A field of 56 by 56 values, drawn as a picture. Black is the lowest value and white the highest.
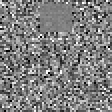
No seam splits the table. On average the colour sits 50% of the way up the scale. There are no regular stripes. Fine speckle covers the field. The histogram is bell-shaped. In the top middle lies a patch that is calmer than the rest. The top middle is the smoothest part.
